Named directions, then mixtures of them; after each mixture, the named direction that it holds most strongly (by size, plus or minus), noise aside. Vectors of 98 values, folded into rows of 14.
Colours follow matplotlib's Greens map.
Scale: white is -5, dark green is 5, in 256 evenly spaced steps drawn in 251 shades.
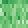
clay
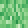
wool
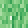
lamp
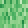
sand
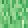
sand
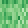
clay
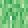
lamp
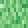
sand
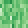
lamp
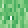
wool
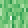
lamp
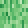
sand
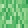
wool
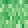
wool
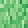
sand
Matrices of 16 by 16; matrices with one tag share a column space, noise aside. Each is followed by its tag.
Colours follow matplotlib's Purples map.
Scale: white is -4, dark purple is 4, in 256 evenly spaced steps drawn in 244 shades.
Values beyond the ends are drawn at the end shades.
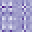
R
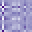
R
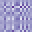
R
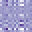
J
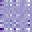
J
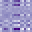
J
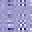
J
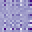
J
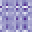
R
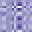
R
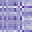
R
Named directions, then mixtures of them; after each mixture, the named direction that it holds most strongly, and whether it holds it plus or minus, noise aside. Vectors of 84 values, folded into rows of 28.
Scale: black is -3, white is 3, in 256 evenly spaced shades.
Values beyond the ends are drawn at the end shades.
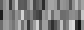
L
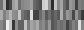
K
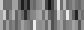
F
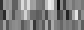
F, minus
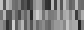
K, minus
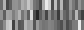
K, plus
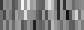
F, minus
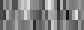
F, minus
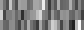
L, minus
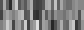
L, plus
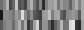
L, plus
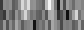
F, minus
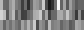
F, plus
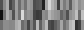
L, plus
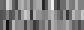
K, minus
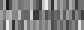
K, plus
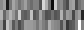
K, plus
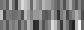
L, minus
